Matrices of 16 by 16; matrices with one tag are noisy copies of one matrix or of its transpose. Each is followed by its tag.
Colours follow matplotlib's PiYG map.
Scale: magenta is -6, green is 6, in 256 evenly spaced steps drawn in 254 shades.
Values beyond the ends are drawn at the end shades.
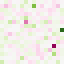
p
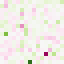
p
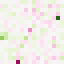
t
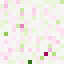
p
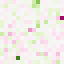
t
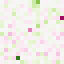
t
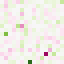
p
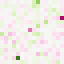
t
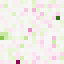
t
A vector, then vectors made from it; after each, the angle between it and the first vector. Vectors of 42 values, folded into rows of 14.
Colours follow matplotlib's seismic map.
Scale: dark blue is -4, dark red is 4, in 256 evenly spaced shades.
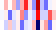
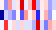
partly opposed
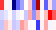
partly aligned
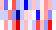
partly opposed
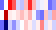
orthogonal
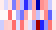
nearly opposite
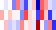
nearly opposite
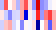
nearly parallel
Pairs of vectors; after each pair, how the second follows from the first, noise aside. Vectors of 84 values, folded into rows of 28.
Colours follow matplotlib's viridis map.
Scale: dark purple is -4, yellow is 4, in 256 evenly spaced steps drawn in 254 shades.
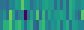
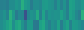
shrunk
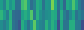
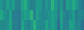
shrunk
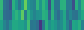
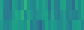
shrunk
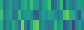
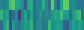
wrapped around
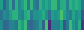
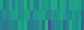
shrunk
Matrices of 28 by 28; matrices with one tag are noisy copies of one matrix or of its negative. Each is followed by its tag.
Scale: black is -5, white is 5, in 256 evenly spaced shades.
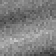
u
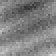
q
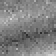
u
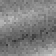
u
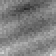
q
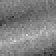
u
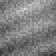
q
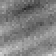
q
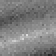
u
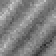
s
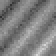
s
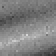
u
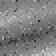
u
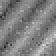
s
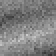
u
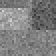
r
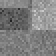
r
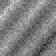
s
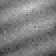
q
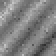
s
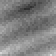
q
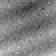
q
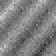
s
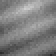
q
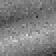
u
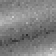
u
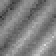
s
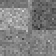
r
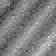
s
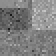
r
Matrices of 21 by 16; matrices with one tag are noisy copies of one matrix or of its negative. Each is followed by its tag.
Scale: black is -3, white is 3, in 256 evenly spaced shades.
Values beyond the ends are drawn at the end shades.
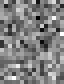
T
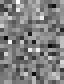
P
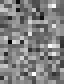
P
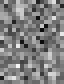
T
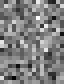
T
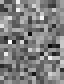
P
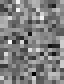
P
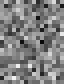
T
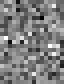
P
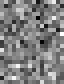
T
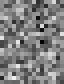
T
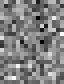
T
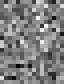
T
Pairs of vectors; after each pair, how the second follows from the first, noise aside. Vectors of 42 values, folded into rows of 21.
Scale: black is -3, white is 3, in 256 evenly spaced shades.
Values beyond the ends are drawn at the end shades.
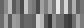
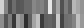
shuffled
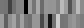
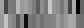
shuffled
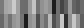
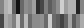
shuffled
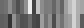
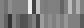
partly zeroed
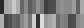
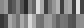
shuffled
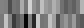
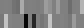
partly zeroed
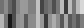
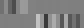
partly zeroed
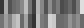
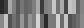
shuffled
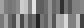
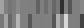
partly zeroed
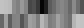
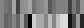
shuffled
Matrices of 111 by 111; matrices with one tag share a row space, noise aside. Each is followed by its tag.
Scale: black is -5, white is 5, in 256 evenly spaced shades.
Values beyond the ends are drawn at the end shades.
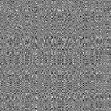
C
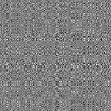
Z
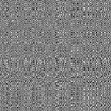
Z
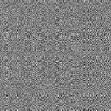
Z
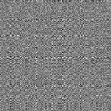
C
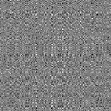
C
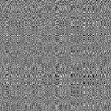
Z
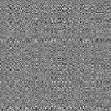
C
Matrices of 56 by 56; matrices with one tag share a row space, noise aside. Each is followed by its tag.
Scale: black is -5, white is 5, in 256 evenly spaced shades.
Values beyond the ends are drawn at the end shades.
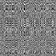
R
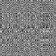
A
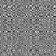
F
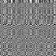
F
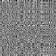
A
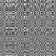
R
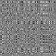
A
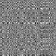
A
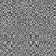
F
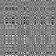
R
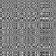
A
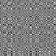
F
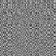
F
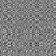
F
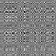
R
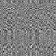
F
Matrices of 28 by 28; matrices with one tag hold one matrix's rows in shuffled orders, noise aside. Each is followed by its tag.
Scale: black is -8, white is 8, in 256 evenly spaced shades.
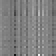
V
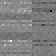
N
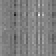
V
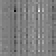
V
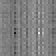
V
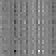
V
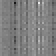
V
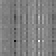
V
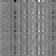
V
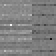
N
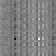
V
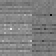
N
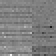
N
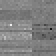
N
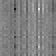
V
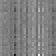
V
